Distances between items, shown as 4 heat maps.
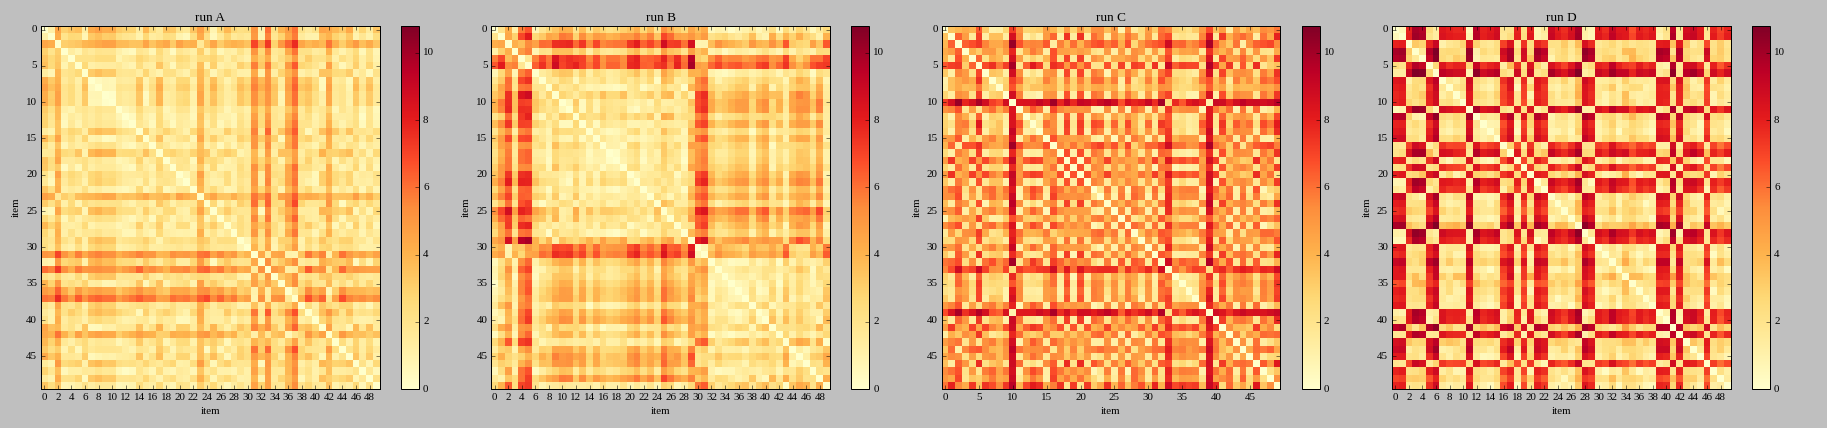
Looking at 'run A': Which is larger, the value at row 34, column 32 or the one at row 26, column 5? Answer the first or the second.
the first
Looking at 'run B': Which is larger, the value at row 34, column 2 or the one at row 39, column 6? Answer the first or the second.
the first
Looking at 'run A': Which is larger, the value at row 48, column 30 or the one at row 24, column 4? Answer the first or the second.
the second
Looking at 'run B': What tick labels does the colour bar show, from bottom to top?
0, 2, 4, 6, 8, 10
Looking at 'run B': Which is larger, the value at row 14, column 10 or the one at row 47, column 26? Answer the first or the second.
the second
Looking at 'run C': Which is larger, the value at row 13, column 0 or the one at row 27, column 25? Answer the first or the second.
the first
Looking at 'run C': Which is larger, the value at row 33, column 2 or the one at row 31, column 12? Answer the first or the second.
the first
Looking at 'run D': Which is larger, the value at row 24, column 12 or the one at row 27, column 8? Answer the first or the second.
the second
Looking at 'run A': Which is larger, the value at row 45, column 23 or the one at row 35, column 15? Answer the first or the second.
the first
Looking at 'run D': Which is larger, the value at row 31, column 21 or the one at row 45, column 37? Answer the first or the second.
the first
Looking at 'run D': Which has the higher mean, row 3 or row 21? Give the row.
21
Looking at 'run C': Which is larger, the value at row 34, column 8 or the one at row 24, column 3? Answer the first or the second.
the second
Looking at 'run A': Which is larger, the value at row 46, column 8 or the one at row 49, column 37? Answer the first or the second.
the second
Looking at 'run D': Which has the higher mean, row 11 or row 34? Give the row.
11
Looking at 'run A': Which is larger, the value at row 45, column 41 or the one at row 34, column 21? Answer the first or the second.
the second
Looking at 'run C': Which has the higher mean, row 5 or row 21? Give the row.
5
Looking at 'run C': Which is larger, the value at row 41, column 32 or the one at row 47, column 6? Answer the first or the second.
the second
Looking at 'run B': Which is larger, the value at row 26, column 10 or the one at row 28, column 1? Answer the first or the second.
the second
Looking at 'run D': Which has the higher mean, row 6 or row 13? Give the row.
6
